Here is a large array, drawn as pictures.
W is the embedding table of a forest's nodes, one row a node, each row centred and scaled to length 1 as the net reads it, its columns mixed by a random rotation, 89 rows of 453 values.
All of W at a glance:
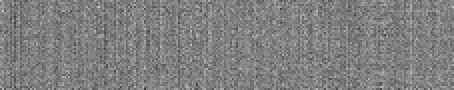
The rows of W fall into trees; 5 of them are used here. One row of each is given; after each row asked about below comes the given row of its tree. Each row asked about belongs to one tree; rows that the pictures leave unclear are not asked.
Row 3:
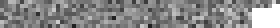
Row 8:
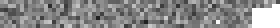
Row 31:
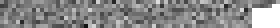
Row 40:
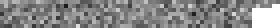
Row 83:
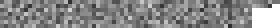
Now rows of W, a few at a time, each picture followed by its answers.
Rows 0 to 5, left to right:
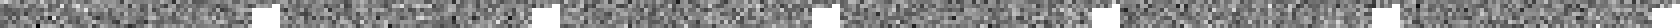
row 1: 8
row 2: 83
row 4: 8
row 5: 3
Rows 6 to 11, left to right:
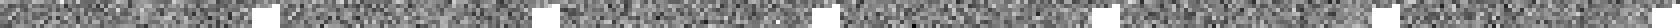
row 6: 40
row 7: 40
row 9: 3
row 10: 3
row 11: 3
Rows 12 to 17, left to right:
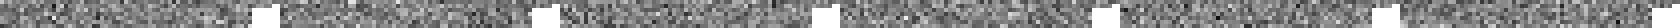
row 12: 8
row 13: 40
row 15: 40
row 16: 8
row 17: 31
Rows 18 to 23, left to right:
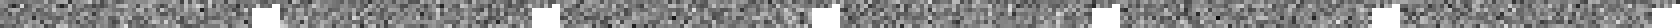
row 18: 83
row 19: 31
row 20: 3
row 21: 8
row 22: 8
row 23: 8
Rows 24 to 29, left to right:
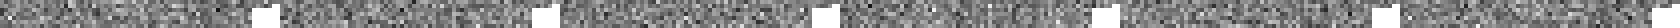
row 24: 40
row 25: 3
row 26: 31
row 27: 8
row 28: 83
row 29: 40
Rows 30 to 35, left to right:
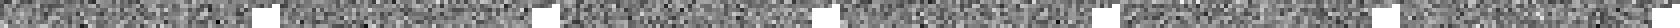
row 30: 31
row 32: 3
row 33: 31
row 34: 40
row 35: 40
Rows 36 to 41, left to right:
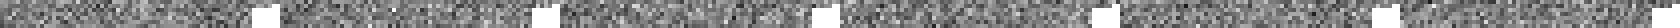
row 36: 40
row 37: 8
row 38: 8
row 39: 3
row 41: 31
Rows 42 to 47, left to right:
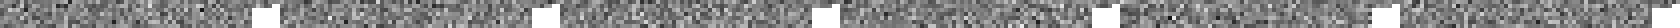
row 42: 83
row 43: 31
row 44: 31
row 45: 31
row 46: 8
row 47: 83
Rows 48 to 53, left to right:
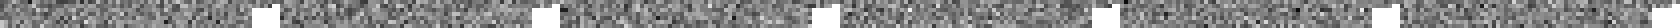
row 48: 31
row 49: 3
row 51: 83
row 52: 31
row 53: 3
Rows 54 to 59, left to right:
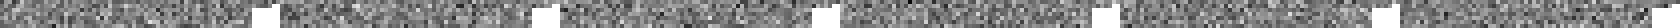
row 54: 83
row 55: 8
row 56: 8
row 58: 3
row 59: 31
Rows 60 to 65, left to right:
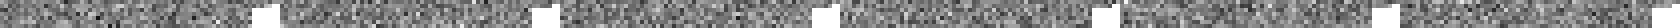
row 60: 8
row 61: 31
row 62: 3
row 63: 83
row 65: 40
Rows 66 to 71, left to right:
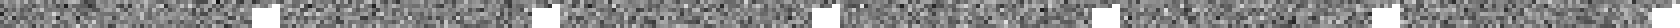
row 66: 40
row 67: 83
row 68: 83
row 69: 83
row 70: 8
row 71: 3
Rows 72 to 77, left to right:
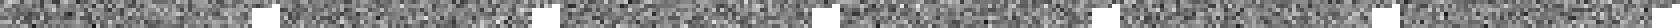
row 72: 3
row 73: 8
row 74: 83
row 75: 8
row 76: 3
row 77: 31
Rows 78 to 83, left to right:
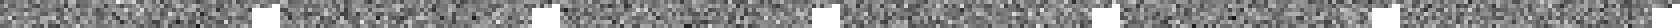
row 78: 40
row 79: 8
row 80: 8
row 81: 3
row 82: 3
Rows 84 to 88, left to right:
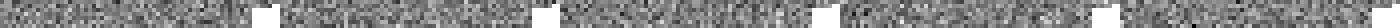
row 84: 83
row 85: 83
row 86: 8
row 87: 8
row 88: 3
